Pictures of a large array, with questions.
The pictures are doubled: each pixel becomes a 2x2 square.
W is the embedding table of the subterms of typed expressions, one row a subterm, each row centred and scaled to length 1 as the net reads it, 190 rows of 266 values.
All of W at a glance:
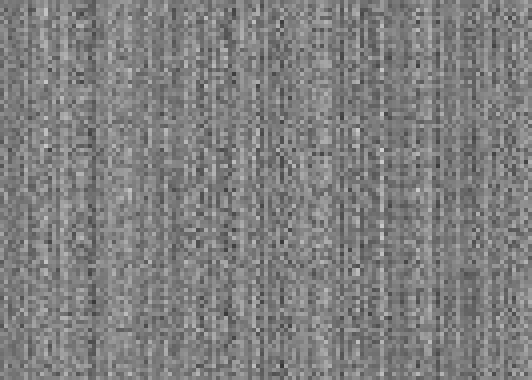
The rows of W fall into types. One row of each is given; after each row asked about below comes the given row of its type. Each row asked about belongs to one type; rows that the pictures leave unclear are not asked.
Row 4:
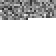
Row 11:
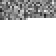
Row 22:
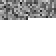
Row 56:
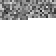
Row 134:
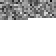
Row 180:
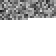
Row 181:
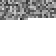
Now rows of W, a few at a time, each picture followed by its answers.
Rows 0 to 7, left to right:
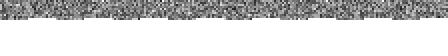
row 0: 180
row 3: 181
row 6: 11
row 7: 11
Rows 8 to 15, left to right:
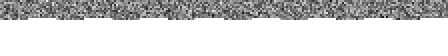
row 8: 56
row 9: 22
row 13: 4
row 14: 22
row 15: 22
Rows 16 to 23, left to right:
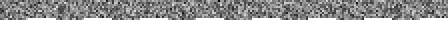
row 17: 56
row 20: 11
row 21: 56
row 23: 134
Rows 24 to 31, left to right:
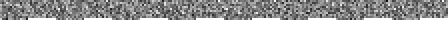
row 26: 56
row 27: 11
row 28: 181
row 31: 180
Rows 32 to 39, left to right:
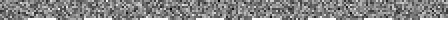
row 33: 180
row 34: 180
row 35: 4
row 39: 56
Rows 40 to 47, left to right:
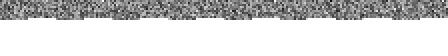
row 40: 11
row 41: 11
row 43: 22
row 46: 11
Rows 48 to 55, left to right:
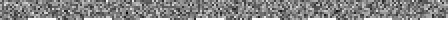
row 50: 134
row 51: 4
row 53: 180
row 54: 180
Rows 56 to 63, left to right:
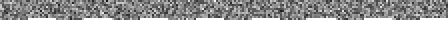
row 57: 134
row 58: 56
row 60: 181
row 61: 11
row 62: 180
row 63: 22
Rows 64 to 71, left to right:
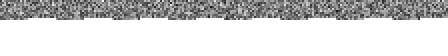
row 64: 181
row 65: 11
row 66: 180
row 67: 181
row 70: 180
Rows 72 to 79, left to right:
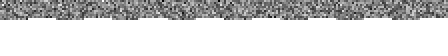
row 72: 22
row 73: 181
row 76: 22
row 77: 22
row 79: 11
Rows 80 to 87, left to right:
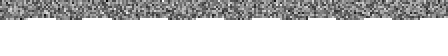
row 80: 181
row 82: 11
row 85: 22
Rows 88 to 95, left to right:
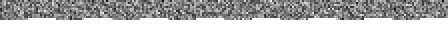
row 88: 11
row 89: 134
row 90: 4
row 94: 22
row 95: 4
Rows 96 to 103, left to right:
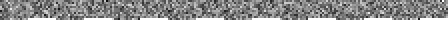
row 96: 180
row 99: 180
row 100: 180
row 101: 56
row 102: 181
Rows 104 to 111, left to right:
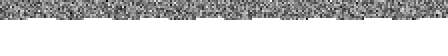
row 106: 56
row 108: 11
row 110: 22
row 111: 181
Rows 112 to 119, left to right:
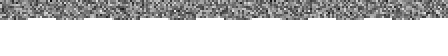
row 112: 134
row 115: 56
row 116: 134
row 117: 4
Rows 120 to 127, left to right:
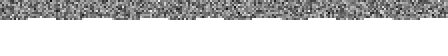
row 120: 11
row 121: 11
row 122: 56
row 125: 4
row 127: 4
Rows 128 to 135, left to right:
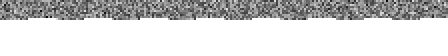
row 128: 22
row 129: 4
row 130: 11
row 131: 180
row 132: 180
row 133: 56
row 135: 181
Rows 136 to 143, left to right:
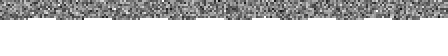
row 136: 181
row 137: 22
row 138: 181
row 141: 180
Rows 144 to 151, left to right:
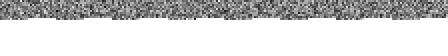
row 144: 134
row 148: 180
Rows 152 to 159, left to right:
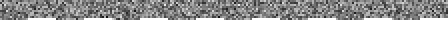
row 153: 22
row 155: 22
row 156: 4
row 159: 56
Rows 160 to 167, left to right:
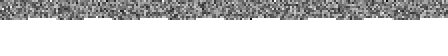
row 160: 180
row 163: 180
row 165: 181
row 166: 134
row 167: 56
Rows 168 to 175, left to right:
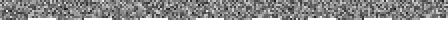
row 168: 56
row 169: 4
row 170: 180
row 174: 11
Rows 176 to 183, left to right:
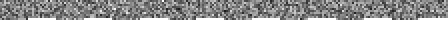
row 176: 11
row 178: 181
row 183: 11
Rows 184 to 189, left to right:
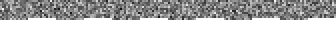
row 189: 181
